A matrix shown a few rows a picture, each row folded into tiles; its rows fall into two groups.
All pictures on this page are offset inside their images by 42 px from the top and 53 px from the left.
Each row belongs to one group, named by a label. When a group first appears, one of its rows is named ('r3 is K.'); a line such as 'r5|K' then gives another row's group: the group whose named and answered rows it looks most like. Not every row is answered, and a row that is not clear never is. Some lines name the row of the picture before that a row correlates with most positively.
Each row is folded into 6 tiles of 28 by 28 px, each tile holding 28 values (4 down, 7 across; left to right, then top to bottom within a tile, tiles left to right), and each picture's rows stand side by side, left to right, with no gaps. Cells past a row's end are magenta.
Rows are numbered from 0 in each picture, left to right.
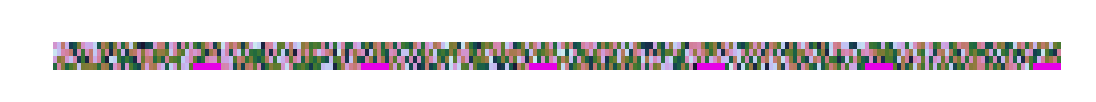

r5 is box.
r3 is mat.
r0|mat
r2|mat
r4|mat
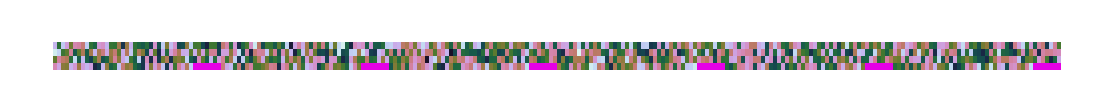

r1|mat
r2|box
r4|box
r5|box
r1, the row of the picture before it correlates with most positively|3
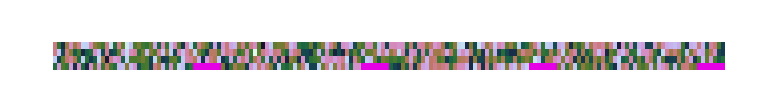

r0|mat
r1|box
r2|box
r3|mat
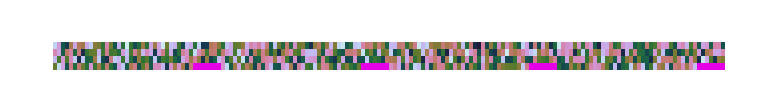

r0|mat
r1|mat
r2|mat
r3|box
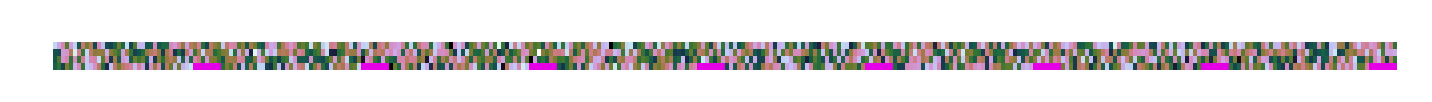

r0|box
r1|box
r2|box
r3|box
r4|mat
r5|box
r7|box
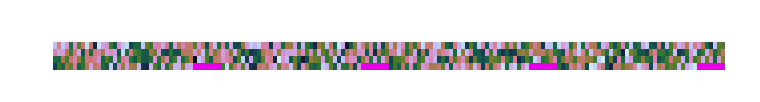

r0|box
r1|mat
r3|box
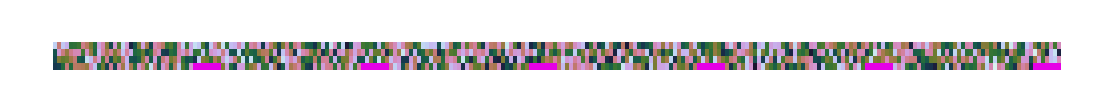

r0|box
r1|mat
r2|mat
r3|mat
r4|box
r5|mat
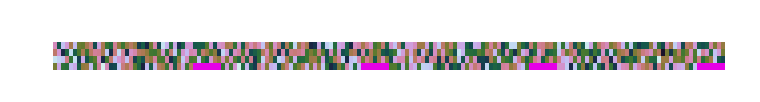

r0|mat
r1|mat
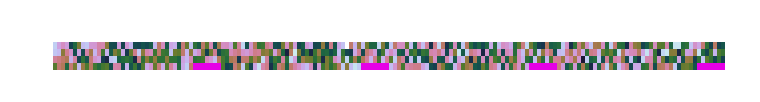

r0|mat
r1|box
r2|mat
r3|mat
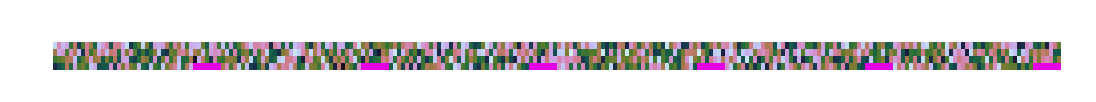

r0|box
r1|mat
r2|mat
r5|mat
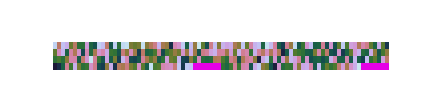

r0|box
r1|box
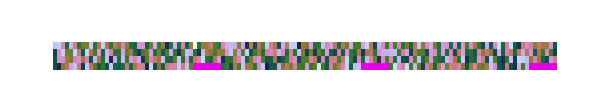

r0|box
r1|box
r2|mat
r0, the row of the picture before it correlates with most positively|1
